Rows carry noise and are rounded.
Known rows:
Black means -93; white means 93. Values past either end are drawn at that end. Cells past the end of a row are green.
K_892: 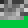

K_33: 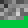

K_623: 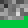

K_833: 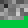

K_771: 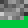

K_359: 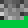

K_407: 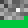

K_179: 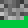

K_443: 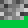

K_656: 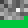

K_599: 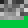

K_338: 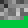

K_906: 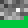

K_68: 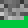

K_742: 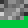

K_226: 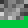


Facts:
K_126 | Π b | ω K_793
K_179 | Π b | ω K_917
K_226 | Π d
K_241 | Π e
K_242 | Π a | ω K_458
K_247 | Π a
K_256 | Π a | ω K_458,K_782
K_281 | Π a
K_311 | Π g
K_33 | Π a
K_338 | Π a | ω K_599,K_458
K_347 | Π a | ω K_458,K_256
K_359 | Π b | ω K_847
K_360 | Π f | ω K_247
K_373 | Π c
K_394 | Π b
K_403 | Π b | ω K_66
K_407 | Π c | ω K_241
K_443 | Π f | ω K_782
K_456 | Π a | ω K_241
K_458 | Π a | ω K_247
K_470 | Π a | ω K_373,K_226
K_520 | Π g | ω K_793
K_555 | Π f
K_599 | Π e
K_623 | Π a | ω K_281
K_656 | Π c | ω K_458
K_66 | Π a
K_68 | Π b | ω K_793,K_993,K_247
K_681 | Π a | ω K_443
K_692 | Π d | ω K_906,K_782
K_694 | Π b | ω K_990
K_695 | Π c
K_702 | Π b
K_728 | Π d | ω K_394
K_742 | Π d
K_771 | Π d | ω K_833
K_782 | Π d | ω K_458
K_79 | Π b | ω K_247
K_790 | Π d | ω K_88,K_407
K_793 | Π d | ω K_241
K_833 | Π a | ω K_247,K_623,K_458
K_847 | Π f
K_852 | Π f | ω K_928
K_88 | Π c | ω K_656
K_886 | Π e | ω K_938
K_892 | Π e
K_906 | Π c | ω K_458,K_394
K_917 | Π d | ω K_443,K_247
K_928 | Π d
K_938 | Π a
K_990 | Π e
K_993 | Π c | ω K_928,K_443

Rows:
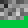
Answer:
K_938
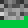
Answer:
K_394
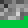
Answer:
K_470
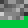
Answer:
K_917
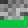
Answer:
K_520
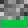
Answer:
K_928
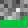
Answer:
K_373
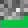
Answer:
K_695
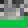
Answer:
K_990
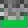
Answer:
K_702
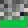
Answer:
K_847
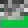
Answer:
K_886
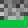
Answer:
K_694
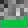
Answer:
K_458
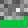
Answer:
K_993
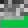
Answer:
K_241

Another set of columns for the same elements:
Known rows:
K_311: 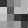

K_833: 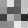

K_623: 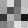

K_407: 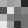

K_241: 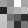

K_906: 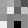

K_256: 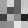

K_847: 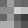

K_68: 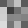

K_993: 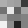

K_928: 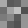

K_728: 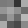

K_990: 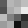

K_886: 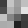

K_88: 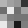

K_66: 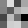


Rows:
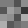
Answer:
K_790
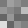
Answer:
K_360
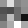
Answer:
K_456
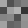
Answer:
K_793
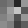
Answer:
K_742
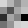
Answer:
K_247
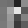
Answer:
K_226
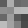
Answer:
K_555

